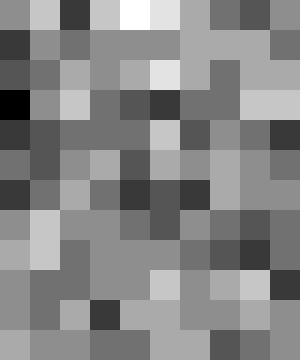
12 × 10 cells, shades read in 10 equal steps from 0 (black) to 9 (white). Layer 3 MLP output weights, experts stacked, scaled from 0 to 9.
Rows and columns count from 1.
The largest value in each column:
6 7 7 7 9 8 6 6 7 7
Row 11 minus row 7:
3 0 0 -2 4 3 3 -1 1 0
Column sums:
45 58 58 56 56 66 57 56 58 53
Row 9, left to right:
6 7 4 5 5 5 4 3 2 4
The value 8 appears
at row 1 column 6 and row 3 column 6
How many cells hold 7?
10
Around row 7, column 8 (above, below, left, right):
6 4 2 5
